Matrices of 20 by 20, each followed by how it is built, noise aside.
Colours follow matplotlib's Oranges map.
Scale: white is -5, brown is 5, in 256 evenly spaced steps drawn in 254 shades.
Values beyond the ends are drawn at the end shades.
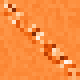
banded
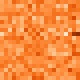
low rank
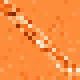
banded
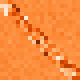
banded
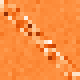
banded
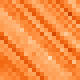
Toeplitz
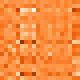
low rank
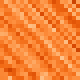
Toeplitz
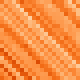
Toeplitz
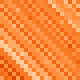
Toeplitz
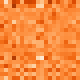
low rank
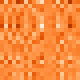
low rank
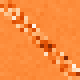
banded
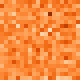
low rank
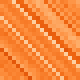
Toeplitz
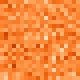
low rank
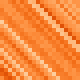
Toeplitz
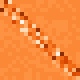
banded
